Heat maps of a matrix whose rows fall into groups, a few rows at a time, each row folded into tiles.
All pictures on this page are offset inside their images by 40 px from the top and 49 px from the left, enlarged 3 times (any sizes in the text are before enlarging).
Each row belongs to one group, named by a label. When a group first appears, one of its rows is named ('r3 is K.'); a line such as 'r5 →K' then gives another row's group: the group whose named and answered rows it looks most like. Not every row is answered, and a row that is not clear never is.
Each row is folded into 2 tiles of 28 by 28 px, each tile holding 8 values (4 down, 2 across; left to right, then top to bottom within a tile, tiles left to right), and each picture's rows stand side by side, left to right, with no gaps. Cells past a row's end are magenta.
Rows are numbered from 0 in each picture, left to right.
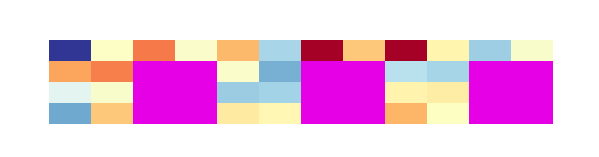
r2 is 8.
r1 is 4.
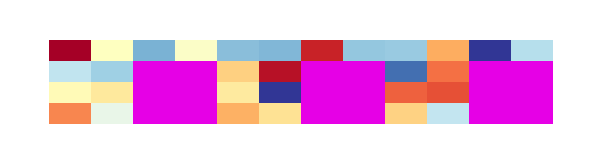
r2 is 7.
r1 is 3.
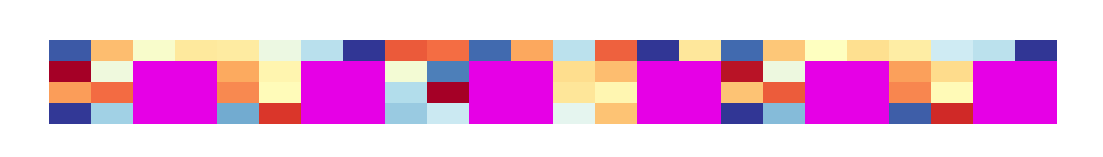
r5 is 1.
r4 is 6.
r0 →6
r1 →1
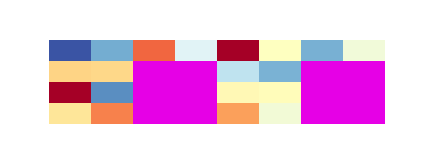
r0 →3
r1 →8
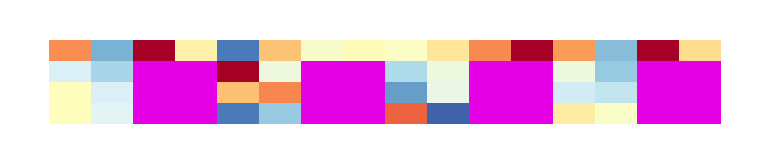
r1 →6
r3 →4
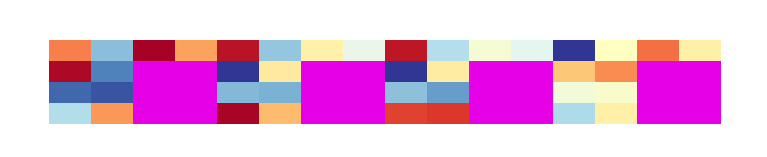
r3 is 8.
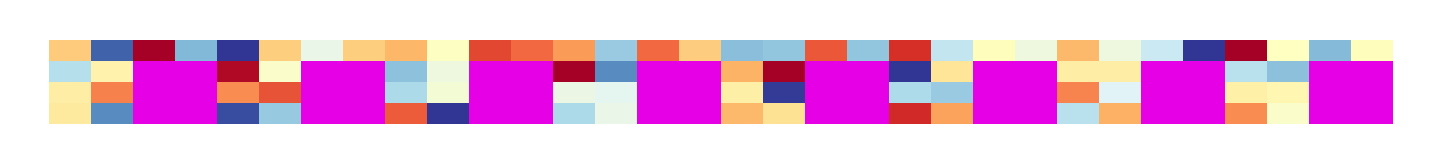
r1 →6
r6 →1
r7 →8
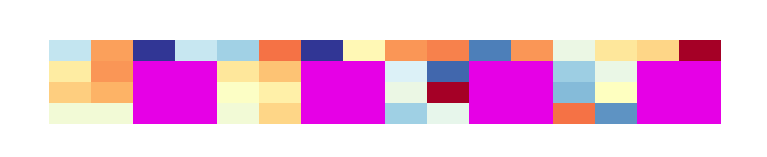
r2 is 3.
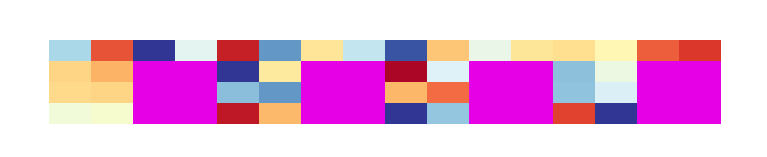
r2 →6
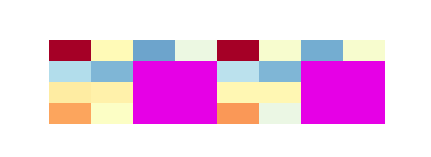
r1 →8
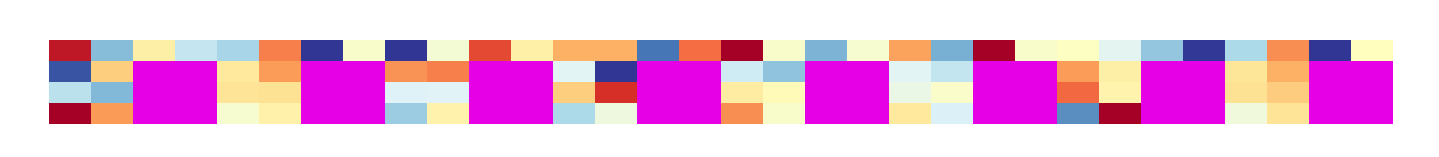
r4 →8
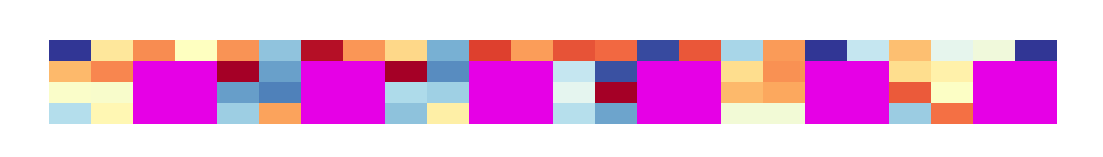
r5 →1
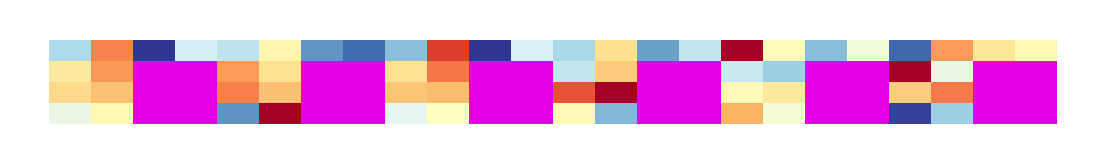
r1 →1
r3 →7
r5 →6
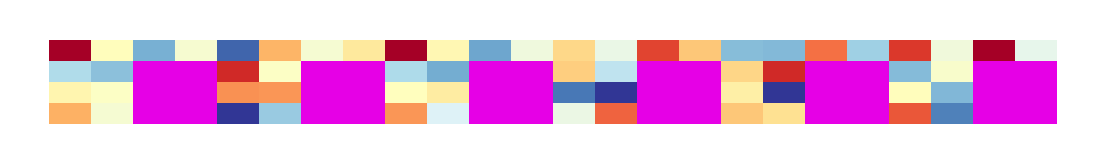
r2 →8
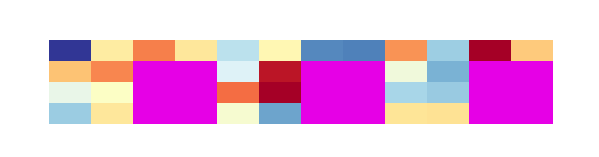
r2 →4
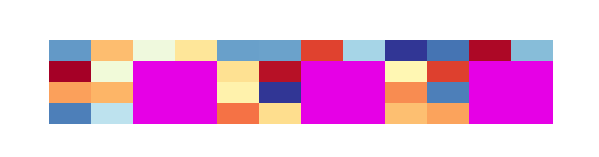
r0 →6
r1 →3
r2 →3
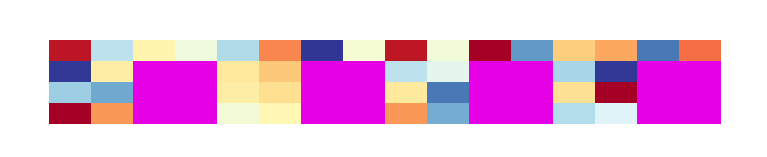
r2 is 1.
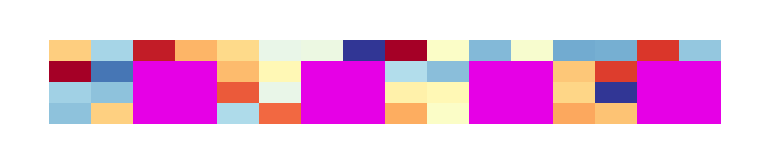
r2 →8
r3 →3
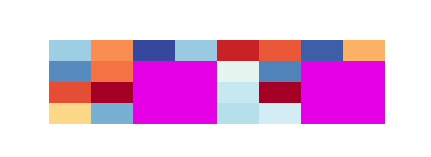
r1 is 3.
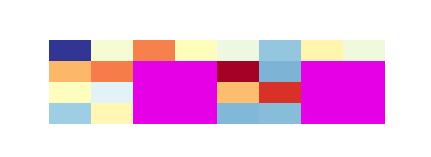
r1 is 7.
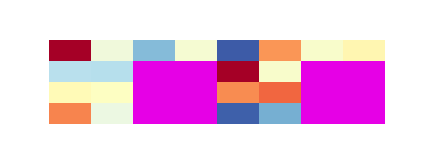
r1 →6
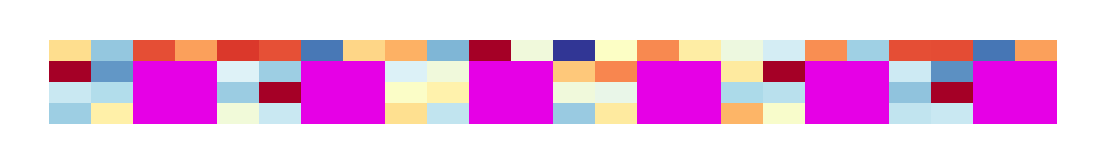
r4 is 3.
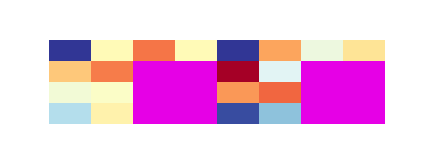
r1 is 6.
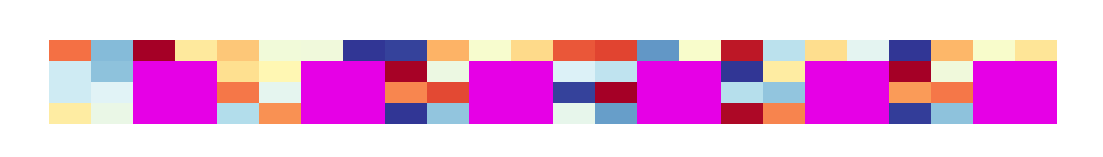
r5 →6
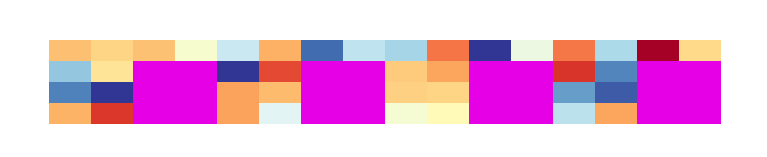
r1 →7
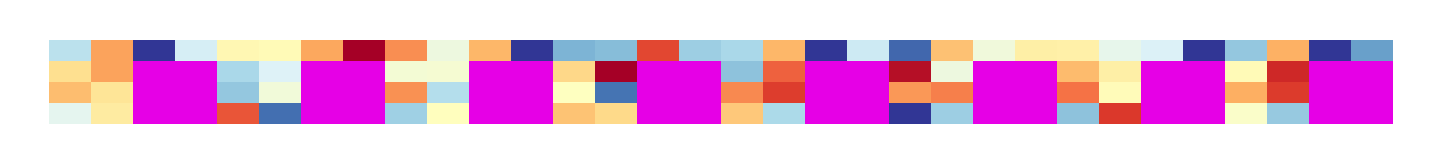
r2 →1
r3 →3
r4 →7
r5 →6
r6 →1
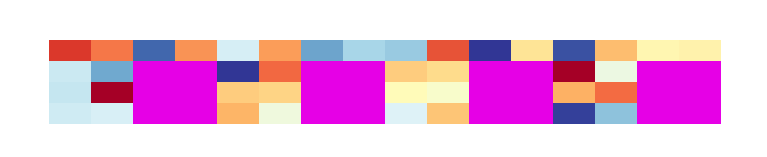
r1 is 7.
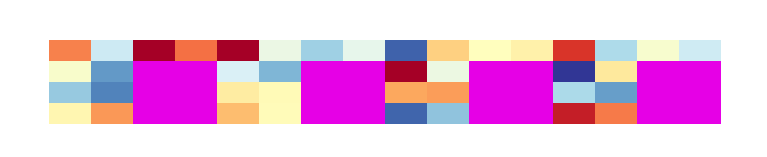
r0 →4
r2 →6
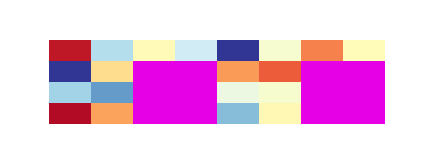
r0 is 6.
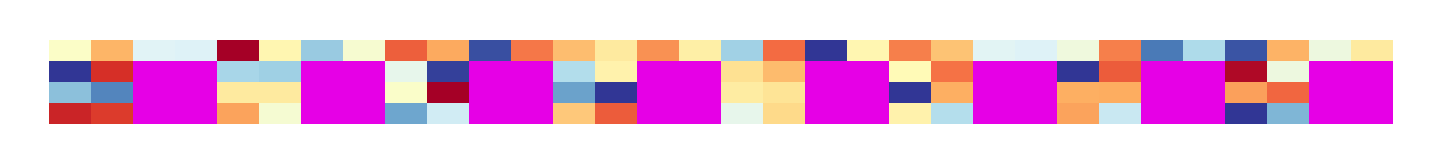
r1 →8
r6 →7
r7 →6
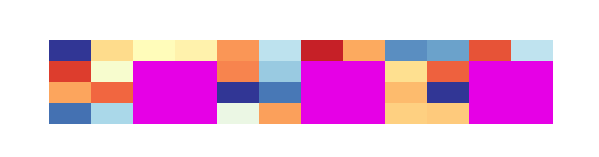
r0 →6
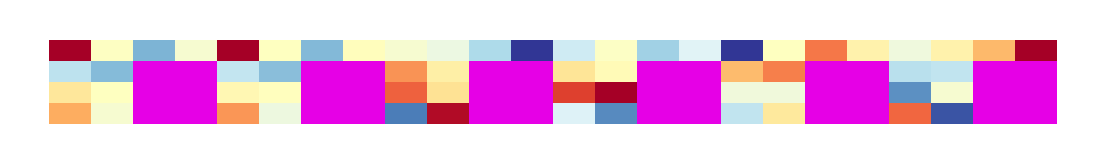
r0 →8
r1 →8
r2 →1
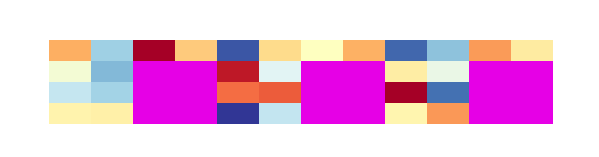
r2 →3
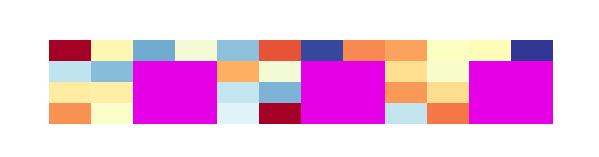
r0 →8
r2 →1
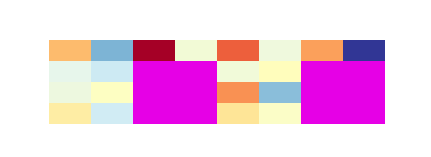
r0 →4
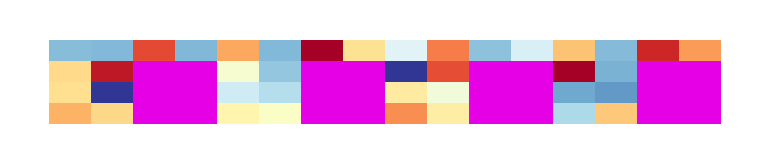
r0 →3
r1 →4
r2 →7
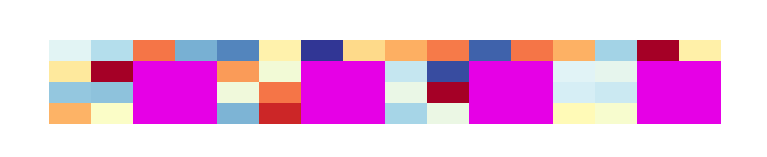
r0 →3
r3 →4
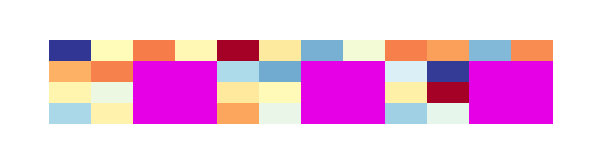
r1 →8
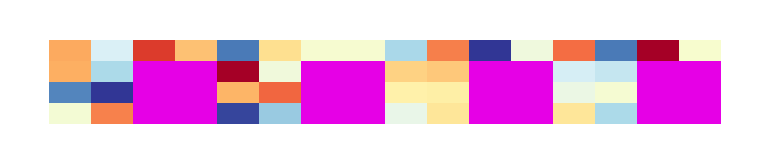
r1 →6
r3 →4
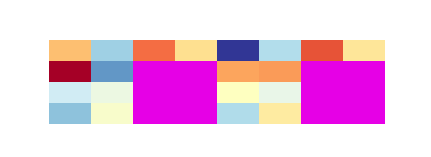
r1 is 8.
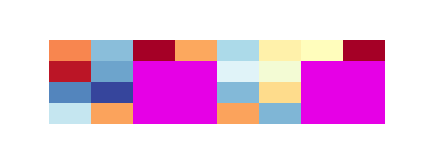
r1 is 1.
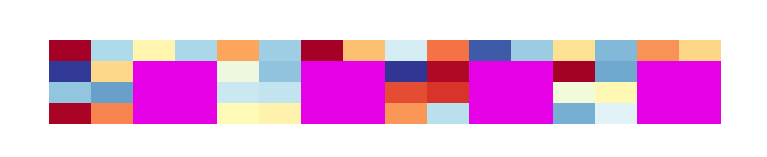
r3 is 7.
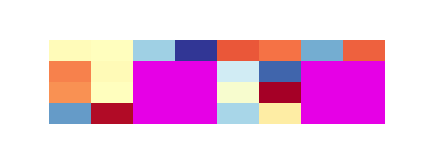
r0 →1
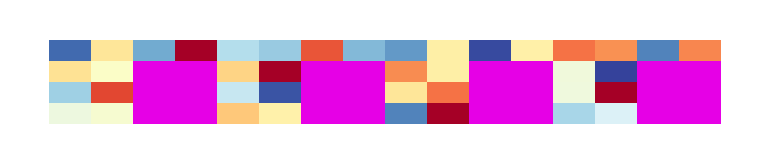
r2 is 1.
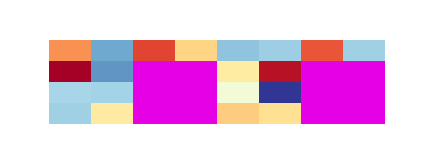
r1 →3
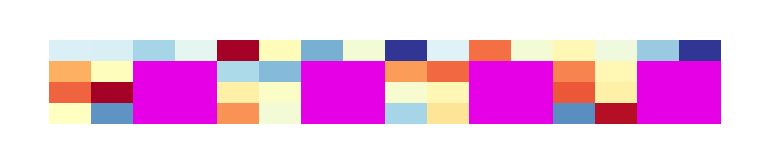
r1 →8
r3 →1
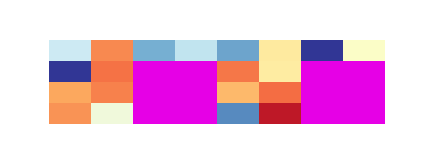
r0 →7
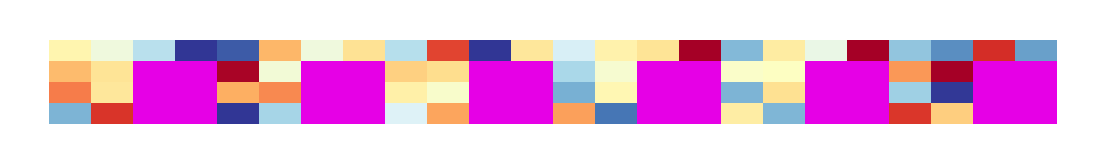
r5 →3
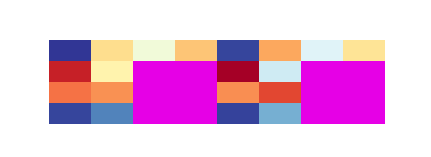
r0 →6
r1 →6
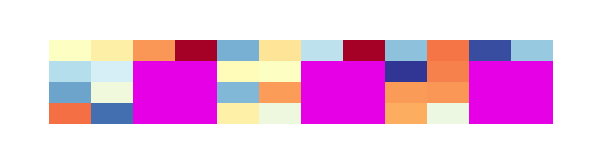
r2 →7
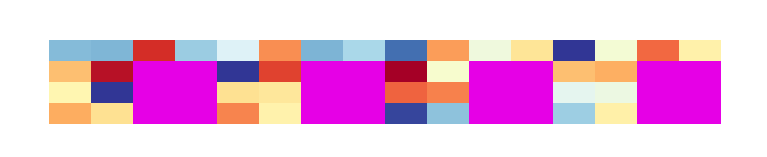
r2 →6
